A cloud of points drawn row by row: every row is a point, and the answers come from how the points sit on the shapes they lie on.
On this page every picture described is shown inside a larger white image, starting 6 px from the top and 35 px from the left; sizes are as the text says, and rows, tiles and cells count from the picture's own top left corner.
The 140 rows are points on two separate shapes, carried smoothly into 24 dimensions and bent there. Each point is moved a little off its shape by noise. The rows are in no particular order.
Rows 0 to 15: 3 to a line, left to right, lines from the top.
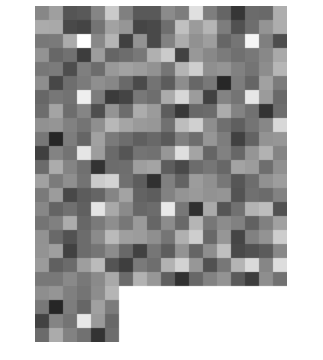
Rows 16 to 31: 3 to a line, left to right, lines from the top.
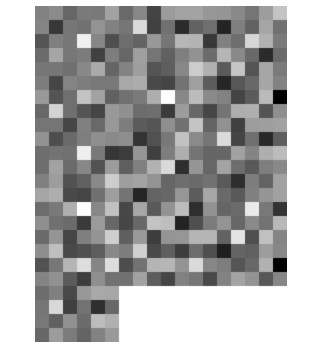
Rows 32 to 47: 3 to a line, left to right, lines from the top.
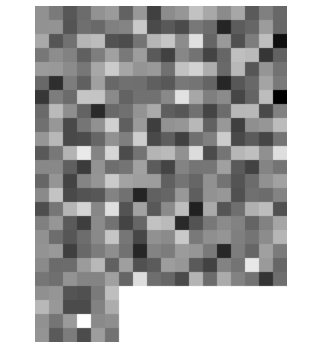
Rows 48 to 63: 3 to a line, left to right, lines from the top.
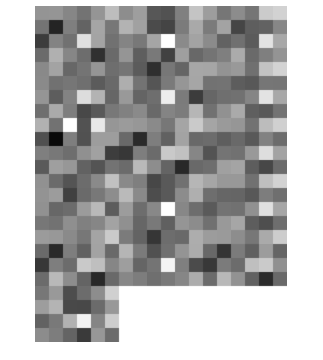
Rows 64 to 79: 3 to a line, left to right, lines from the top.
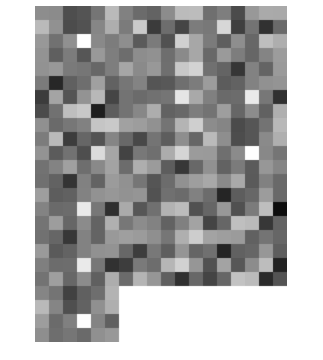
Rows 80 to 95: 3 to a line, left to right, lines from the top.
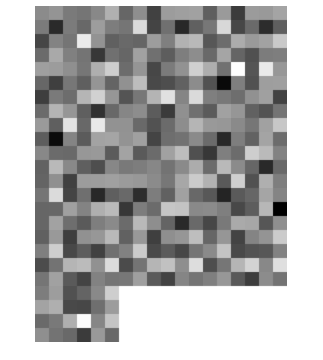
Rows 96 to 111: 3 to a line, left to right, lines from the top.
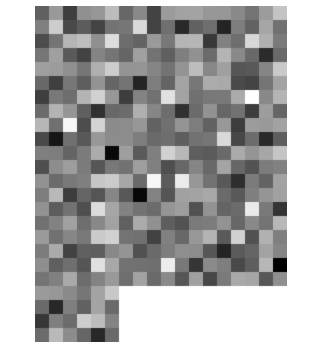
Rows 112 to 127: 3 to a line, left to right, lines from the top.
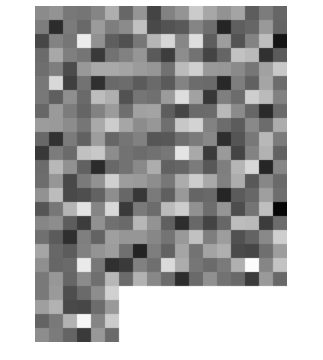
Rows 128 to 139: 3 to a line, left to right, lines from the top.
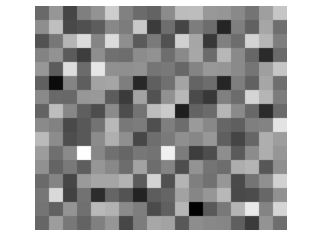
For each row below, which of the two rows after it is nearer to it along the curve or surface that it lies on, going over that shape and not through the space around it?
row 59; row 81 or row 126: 81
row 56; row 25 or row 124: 124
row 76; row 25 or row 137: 25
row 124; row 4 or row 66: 4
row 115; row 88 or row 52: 88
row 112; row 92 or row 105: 105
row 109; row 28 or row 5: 5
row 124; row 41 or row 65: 41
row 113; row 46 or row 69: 69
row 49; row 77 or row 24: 24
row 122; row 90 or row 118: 118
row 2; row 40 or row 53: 40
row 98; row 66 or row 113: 66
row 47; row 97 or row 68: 97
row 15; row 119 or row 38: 119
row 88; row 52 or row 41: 52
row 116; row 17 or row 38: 17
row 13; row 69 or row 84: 69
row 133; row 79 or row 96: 79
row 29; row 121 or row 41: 41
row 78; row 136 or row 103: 136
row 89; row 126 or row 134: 126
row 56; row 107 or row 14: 107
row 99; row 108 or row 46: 46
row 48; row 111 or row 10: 111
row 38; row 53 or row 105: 105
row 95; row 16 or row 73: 73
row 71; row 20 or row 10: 10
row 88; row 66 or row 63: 66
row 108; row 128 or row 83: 83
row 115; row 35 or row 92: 92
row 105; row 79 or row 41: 41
